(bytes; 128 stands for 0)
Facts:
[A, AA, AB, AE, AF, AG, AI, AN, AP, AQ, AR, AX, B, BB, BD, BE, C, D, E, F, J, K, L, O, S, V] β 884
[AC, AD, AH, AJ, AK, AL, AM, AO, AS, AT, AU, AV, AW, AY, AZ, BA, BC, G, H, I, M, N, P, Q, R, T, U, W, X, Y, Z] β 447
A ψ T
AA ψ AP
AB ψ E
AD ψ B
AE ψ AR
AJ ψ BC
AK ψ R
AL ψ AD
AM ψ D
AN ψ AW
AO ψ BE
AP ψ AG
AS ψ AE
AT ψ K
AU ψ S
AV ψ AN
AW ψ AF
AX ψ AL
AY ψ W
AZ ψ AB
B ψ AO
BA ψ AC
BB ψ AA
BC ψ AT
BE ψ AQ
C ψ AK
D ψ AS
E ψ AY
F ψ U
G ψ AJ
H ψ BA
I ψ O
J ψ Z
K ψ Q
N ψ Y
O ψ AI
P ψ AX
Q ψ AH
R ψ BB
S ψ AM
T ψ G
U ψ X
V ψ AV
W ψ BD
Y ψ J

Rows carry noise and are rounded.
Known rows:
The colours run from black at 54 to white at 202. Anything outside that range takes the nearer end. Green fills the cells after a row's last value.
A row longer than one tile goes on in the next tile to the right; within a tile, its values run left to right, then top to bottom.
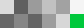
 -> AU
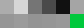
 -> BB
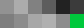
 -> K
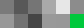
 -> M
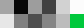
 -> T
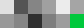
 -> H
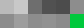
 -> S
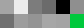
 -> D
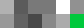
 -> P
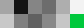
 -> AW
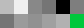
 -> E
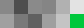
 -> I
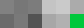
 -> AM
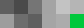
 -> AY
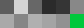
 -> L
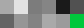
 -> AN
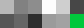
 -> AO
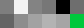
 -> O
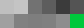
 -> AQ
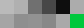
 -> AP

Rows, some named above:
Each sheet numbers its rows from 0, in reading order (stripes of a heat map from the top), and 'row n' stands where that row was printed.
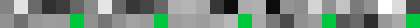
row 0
AX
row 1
AX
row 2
A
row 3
AT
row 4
AO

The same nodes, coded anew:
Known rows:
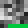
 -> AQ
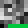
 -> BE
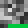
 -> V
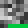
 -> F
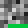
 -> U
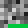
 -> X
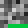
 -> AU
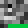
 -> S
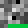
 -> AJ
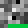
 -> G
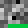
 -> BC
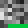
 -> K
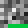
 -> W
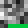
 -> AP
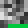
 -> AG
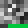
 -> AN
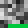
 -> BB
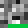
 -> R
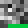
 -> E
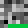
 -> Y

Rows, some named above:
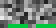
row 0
AR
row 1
Q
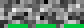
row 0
AO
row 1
AJ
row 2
AL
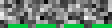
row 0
AP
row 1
BC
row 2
AL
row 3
AE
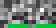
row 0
AD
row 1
AY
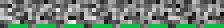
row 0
C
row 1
AT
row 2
AK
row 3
A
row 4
AH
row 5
AW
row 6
D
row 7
AW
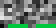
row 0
BE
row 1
AM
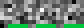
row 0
B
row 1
AY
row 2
BC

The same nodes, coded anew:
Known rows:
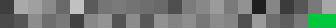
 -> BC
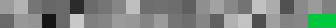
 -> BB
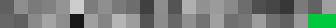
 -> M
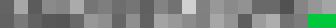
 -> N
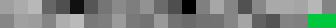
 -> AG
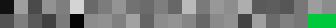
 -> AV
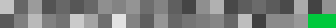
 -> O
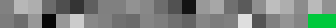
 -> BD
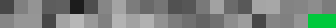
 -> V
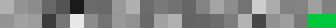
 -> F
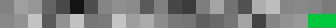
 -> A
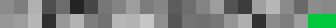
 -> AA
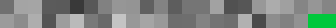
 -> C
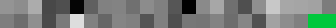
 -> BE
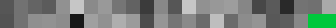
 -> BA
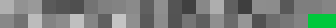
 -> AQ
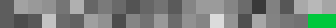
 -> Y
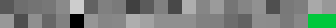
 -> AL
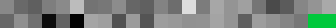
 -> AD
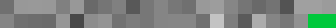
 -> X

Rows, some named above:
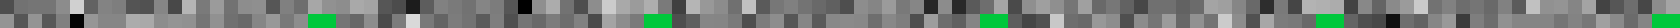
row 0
AL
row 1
BE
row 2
BC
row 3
Y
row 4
W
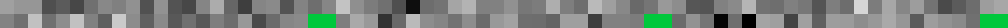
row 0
AQ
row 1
B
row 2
AD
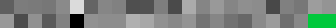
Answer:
AL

